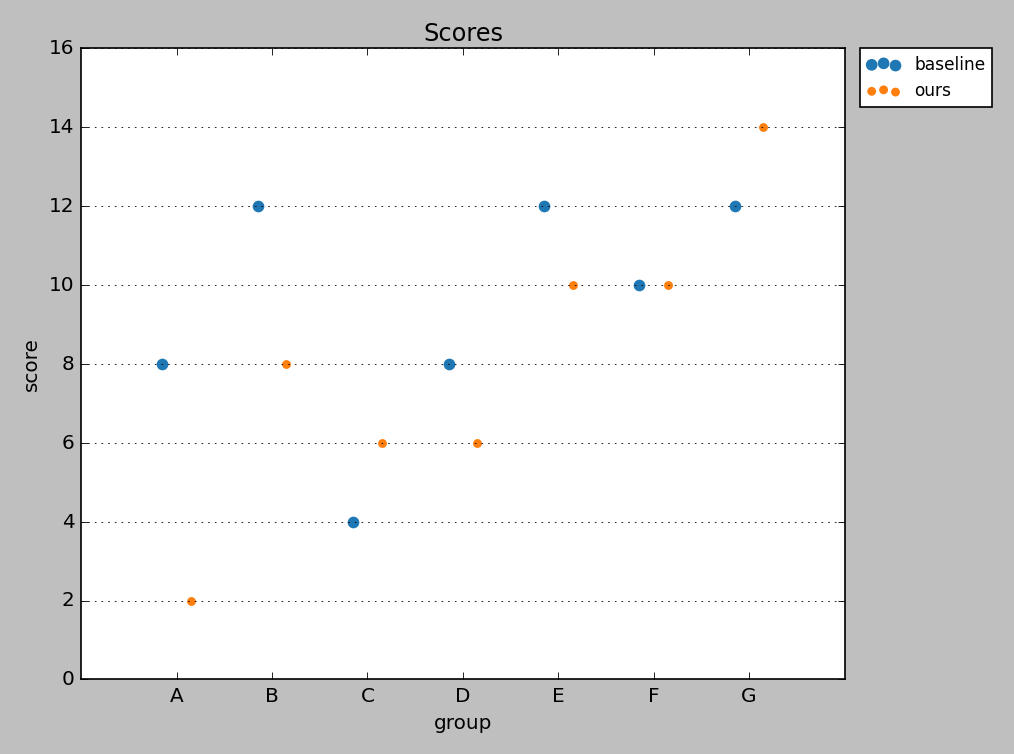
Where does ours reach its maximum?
G
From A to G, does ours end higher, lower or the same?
higher
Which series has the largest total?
baseline
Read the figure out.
Title: Scores
x-axis: group, ticks A B C D E F G
y-axis: score, ticks 0 2 4 6 8 10 12 14 16
Legend: baseline, ours
Values:
baseline: 8 12 4 8 12 10 12
ours: 2 8 6 6 10 10 14
